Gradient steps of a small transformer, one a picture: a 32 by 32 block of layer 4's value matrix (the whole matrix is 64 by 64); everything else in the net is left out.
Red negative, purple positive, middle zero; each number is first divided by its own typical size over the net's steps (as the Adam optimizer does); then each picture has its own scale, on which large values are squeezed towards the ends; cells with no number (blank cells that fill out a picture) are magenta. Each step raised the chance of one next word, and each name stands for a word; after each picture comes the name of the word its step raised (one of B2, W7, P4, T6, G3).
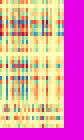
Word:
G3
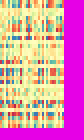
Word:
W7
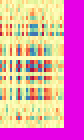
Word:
G3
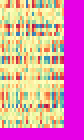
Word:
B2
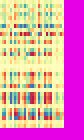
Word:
W7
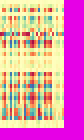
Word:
W7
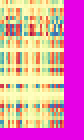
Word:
B2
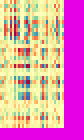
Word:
G3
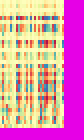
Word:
W7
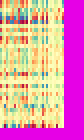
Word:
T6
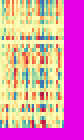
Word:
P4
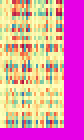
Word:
P4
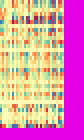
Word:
T6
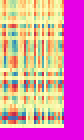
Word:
W7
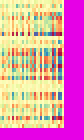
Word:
G3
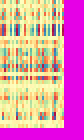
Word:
G3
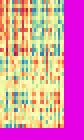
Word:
P4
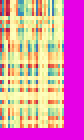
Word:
P4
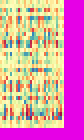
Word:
W7
